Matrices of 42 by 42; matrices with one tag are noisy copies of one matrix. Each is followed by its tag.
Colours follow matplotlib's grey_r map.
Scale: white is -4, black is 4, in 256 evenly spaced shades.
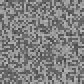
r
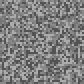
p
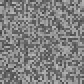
r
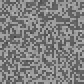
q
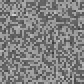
q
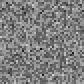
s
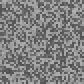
s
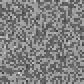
s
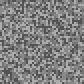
r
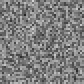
s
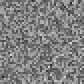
r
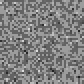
r
